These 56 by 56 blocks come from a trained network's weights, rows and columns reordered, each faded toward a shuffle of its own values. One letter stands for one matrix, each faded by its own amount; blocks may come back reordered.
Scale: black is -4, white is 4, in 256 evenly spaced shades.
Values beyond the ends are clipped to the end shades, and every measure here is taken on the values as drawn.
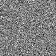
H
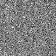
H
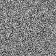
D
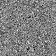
H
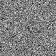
H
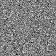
D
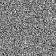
D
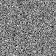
H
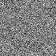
H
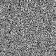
D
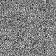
D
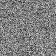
H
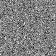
H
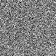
D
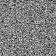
D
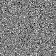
H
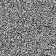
D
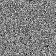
H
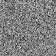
D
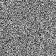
D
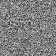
D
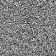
D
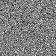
H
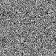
D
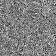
H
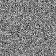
D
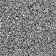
H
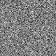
D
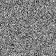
D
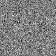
D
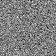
H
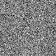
D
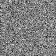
D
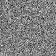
D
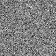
H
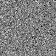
H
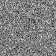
H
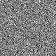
H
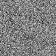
D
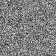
H
